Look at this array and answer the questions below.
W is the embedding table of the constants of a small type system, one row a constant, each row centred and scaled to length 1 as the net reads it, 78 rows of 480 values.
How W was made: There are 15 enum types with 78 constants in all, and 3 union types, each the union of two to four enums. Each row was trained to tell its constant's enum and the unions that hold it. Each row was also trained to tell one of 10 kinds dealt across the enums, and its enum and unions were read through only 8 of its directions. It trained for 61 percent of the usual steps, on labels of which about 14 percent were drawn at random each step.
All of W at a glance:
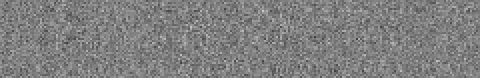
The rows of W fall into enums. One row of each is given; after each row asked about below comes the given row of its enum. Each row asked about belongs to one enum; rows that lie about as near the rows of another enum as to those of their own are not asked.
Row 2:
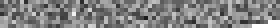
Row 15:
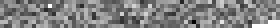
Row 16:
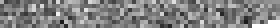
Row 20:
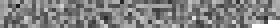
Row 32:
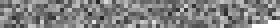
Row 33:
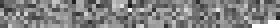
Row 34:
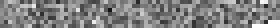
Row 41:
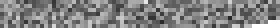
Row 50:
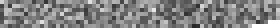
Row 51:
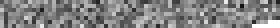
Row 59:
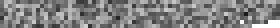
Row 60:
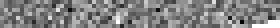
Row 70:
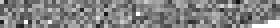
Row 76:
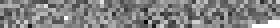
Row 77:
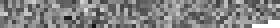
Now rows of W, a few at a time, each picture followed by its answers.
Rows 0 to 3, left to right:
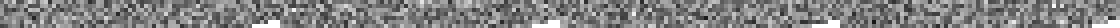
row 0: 51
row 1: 70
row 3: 32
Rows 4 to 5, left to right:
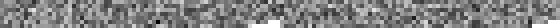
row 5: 32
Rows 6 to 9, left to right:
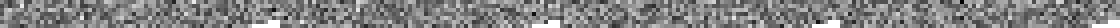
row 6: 70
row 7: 34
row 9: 76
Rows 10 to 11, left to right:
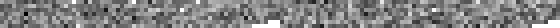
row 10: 59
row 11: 59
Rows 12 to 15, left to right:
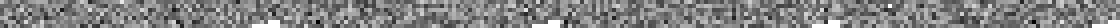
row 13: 59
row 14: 20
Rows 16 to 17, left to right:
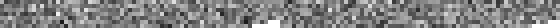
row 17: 60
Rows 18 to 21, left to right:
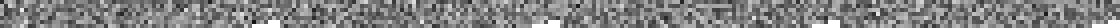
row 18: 51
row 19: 34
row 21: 34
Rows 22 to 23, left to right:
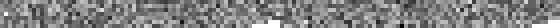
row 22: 20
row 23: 77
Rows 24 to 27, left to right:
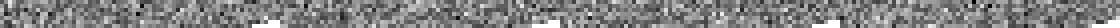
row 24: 51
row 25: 70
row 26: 33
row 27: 76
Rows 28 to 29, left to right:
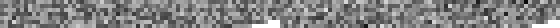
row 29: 20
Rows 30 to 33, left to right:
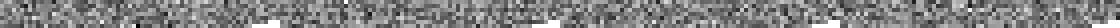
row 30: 59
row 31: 41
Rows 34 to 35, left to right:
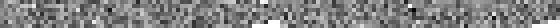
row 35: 41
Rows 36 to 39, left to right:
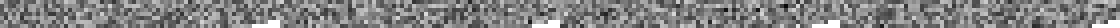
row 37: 32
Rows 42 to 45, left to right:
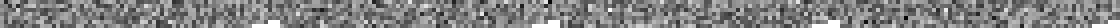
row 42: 34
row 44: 41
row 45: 51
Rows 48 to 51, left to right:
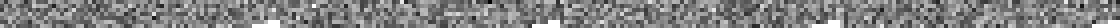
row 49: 2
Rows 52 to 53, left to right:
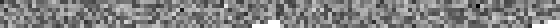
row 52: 33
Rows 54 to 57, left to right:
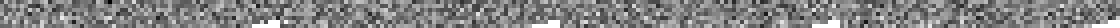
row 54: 51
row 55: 32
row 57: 41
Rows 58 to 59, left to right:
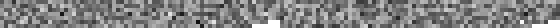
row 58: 33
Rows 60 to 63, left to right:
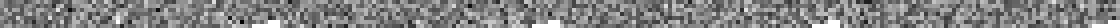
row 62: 33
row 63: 50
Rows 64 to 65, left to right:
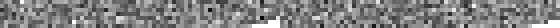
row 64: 2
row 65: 59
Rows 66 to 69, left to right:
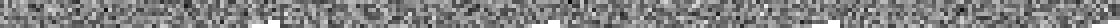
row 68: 2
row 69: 41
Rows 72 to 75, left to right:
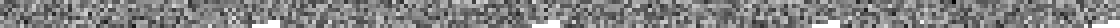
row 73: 76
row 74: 32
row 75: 15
